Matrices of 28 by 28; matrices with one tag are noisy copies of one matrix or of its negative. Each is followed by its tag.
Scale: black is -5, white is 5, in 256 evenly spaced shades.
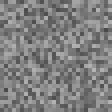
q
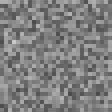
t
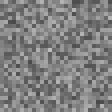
q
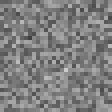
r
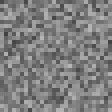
t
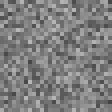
q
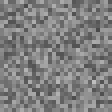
q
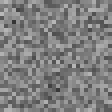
r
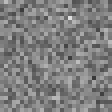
q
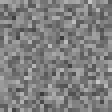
t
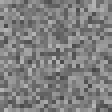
r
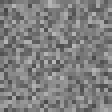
r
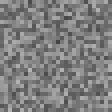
t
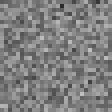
t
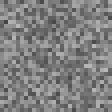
q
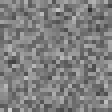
t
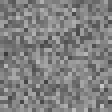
q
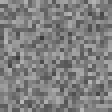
t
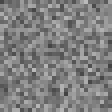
t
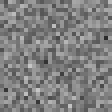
q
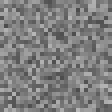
r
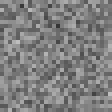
t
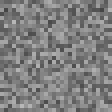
r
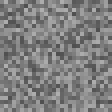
q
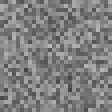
q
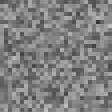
t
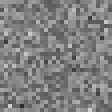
r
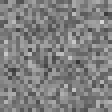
q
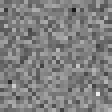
r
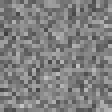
r
